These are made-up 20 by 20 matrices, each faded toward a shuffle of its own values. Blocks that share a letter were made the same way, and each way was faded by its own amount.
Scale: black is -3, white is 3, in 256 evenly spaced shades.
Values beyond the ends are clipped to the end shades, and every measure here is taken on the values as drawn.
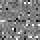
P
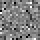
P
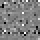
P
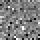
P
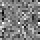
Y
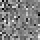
Y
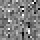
Y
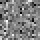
Y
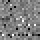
P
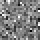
Y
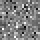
P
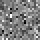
Y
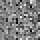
Y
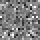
P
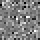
P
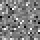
P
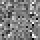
Y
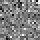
P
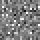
P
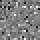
P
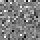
P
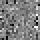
Y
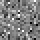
Y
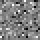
P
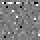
P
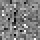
Y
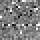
P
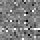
P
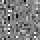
Y
